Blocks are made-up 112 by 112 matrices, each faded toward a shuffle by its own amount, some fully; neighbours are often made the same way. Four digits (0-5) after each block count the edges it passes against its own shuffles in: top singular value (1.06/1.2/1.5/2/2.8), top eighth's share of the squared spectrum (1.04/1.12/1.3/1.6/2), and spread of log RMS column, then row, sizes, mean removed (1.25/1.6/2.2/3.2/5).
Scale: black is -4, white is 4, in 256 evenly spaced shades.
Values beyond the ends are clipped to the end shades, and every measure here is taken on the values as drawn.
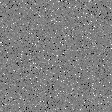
0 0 0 0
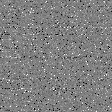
3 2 0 1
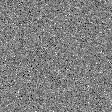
0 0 0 0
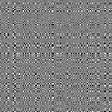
5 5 4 4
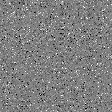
3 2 0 0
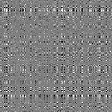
5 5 4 4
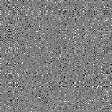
5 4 3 3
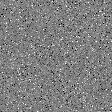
0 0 0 0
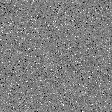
0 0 0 0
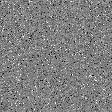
2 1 0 0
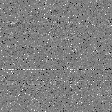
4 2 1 1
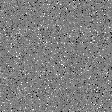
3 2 0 1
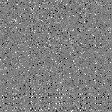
4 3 2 2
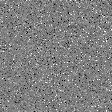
2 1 0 0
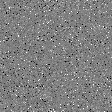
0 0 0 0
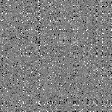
4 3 3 2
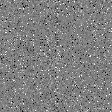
3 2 2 0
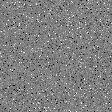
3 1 1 0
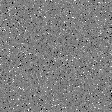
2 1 0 0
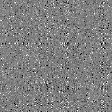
4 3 3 2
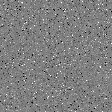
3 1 0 0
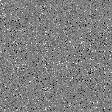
3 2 1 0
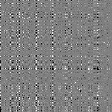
5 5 4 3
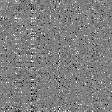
4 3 2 2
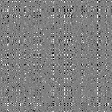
5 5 4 3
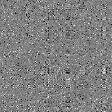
4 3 2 2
